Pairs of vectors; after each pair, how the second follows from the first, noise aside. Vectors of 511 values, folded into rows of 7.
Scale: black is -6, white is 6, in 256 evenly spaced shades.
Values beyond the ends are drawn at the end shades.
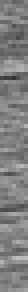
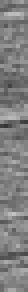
wrapped around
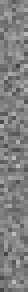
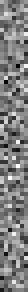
scaled up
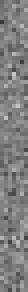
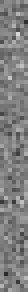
wrapped around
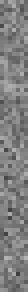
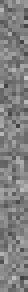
wrapped around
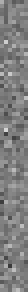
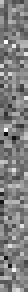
scaled up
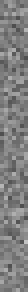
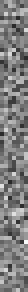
scaled up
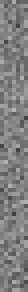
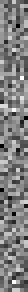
scaled up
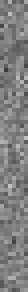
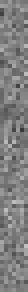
wrapped around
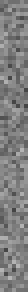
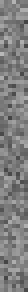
wrapped around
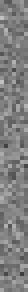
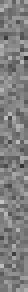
wrapped around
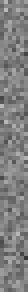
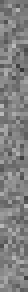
wrapped around
